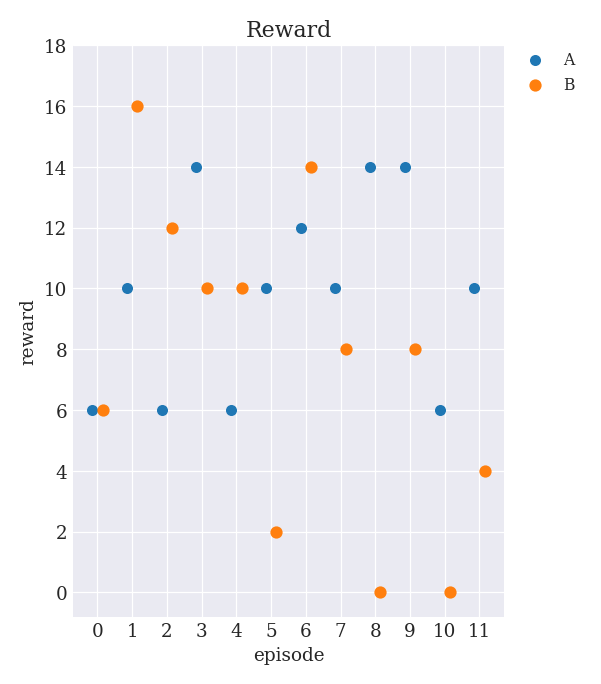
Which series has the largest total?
A
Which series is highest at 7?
A
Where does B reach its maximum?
1
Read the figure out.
Title: Reward
x-axis: episode, ticks 0 1 2 3 4 5 6 7 8 9 10 11
y-axis: reward, ticks 0 2 4 6 8 10 12 14 16 18
Legend: A, B
Values:
A: 6 10 6 14 6 10 12 10 14 14 6 10
B: 6 16 12 10 10 2 14 8 0 8 0 4
